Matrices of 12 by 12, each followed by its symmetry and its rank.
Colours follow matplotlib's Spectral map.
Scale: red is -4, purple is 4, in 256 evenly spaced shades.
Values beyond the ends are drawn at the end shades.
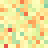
neither, full rank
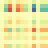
neither, rank one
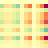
neither, rank one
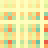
neither, rank one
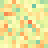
neither, full rank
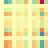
neither, rank one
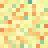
neither, full rank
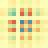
symmetric, rank one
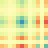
symmetric, rank one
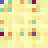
symmetric, rank two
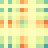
symmetric, rank one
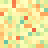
neither, full rank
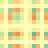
symmetric, rank one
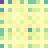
symmetric, rank two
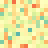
neither, full rank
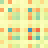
symmetric, rank two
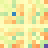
symmetric, rank two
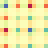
symmetric, rank one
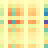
neither, rank one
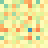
symmetric, rank two
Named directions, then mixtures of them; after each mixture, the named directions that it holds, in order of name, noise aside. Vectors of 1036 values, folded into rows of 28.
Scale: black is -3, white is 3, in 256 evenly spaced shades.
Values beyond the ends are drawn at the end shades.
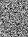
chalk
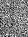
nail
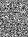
chalk, nail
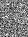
chalk, nail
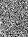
chalk, nail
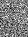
chalk, nail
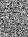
chalk, nail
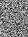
chalk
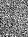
nail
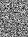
chalk, nail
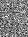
chalk, nail
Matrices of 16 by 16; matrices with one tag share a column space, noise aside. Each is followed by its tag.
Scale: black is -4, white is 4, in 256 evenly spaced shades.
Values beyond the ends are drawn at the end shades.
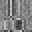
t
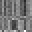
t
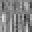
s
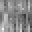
s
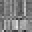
t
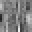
s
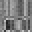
t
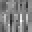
s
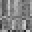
t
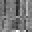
t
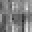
s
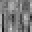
s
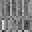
t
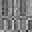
t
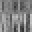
s
